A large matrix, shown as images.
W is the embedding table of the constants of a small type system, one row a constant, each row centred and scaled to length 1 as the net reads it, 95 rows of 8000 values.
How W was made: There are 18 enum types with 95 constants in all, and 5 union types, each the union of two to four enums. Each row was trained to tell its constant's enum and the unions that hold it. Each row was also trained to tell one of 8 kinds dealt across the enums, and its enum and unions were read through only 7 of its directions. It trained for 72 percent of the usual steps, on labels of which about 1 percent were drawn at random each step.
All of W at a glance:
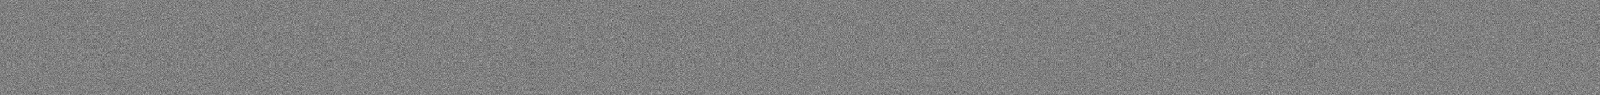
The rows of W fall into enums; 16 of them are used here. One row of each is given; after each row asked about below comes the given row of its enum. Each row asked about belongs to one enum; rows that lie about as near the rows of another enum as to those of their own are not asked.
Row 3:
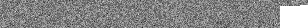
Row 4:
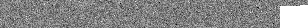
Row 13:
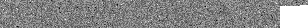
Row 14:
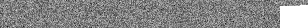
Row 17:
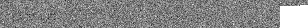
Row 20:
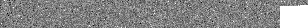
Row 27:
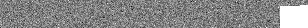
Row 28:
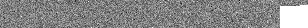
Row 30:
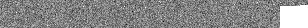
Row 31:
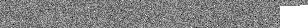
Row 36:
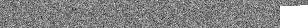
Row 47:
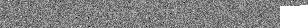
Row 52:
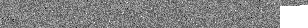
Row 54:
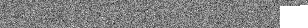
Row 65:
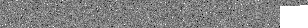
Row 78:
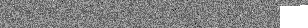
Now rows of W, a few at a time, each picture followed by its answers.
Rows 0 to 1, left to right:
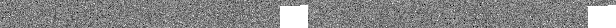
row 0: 31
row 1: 13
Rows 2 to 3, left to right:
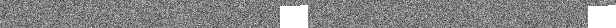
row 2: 47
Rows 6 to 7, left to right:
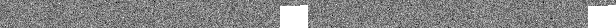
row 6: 54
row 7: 47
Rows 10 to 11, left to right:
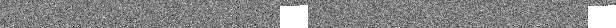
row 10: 52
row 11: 78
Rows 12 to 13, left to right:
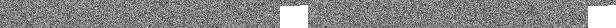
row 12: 36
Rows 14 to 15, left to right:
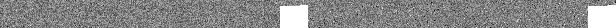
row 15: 52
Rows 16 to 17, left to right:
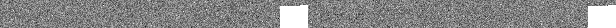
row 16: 3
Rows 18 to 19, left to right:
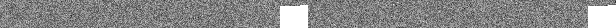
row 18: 17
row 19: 36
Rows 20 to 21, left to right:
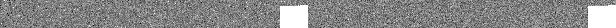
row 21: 20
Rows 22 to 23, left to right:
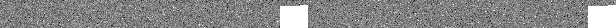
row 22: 65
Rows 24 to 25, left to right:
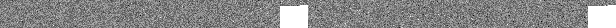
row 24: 30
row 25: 30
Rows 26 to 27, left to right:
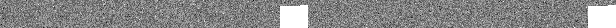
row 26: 47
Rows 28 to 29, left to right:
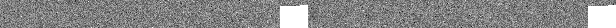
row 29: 47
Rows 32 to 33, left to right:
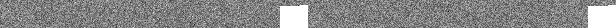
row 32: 13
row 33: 17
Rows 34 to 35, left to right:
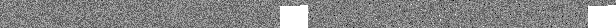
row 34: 3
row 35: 78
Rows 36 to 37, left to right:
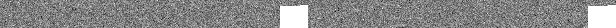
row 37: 36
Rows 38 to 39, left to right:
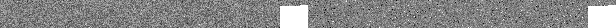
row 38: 14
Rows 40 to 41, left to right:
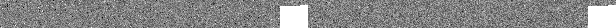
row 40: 28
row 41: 3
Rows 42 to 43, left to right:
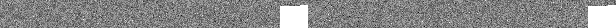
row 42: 3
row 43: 30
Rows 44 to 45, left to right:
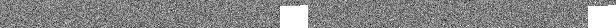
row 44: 20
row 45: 27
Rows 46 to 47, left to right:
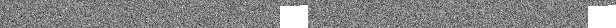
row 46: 36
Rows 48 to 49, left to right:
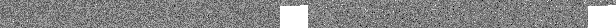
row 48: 47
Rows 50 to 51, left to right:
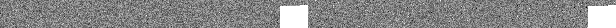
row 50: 20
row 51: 78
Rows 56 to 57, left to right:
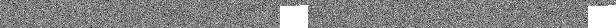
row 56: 36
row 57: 47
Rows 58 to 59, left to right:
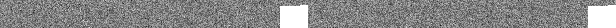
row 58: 14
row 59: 17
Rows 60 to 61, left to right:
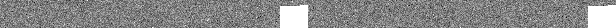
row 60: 28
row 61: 78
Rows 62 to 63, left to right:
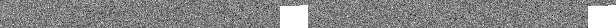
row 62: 13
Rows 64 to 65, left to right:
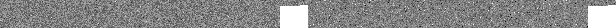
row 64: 20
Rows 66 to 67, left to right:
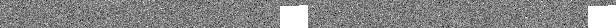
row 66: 30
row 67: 20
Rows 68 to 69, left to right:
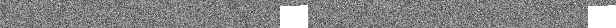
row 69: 36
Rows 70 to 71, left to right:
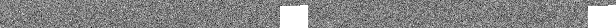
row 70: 13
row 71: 54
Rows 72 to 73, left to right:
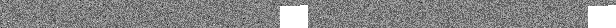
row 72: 17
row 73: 78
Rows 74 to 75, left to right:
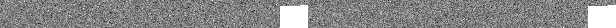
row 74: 14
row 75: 52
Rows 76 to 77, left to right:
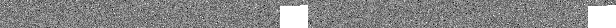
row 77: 30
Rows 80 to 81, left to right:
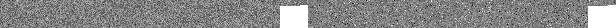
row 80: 4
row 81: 27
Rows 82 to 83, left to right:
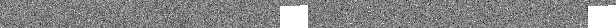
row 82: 13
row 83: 78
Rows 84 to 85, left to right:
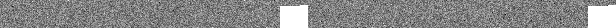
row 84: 30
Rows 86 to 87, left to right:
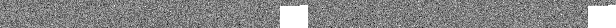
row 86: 52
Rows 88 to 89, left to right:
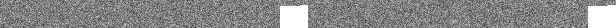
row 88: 20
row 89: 4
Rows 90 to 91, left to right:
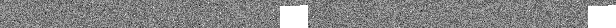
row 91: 54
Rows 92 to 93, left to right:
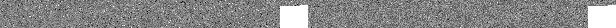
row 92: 28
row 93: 28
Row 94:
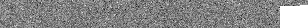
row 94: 13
